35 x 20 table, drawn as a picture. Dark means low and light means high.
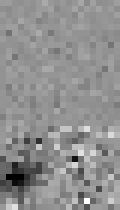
One dip sinks in the bottom left. The bottom left is the ninth with the lowest average. The top part is calmer, up to a seam about 60% of the way down. The halves do not mirror each other.
